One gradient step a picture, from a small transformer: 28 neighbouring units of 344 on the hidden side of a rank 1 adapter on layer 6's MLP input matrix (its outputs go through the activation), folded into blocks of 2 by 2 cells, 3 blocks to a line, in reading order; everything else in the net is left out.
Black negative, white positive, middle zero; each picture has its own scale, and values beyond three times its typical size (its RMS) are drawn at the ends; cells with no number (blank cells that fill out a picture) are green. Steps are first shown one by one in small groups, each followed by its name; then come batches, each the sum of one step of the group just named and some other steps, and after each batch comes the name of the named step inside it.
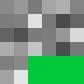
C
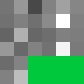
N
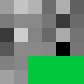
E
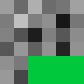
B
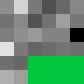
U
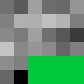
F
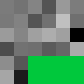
U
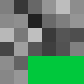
E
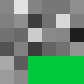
U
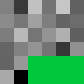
E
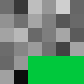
E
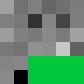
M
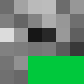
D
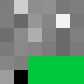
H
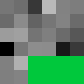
D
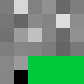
H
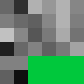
D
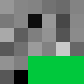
M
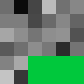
D
